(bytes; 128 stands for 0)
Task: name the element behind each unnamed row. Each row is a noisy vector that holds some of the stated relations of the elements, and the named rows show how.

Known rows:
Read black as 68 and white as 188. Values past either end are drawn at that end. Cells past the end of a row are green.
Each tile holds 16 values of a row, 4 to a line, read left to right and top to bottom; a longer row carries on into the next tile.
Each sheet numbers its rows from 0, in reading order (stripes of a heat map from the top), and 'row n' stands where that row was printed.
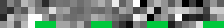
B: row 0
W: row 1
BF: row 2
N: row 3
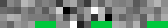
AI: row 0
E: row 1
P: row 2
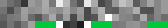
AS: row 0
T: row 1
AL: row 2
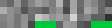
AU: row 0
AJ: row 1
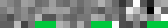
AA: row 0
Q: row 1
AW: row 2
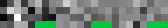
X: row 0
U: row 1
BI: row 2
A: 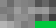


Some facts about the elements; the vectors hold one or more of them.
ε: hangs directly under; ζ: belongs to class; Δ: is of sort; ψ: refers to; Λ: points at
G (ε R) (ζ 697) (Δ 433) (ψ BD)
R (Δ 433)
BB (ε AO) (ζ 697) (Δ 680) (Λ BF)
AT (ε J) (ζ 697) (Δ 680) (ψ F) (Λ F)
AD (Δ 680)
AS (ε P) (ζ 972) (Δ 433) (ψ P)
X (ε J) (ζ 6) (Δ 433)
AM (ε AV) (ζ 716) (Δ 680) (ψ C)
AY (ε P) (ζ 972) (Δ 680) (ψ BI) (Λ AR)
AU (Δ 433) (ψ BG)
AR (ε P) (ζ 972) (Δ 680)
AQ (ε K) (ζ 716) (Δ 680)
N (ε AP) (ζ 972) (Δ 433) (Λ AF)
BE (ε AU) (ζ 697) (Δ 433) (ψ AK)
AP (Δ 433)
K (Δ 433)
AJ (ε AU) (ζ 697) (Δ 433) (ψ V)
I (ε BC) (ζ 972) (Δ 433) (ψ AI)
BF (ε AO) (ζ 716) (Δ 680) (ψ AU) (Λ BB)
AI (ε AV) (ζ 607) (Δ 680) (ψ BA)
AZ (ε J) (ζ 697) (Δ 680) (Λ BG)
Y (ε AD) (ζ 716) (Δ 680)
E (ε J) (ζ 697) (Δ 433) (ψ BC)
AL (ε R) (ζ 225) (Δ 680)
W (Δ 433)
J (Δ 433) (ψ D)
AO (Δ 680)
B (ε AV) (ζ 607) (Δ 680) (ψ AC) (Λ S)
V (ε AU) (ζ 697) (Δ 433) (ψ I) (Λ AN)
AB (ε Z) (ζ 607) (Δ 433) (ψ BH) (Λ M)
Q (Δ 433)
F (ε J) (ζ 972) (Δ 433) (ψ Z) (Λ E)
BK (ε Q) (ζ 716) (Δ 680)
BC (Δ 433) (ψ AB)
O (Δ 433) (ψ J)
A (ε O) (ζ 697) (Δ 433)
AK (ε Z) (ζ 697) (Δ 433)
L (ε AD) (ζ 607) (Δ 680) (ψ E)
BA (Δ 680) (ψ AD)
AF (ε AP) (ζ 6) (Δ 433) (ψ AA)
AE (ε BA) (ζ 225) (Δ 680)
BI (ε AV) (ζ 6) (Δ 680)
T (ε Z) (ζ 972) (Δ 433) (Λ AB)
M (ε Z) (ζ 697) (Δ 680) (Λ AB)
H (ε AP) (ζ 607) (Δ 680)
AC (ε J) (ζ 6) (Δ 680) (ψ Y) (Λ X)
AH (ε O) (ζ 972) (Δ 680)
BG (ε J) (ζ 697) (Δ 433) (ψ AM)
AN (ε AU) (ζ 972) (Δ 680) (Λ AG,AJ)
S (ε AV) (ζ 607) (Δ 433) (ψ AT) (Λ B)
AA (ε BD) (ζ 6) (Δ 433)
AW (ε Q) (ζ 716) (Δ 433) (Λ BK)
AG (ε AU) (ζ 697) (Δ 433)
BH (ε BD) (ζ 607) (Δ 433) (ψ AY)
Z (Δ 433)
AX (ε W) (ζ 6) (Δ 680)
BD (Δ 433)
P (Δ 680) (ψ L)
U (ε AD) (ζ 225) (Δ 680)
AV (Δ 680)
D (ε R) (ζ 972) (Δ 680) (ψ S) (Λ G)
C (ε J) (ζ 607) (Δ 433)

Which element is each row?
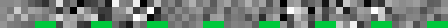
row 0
V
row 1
G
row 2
BB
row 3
AQ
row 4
Y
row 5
AC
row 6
AT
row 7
AX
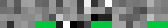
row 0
BH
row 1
BG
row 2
Z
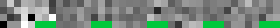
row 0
AY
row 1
AH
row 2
AO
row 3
H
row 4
AM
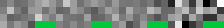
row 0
BD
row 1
AE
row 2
AK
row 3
AZ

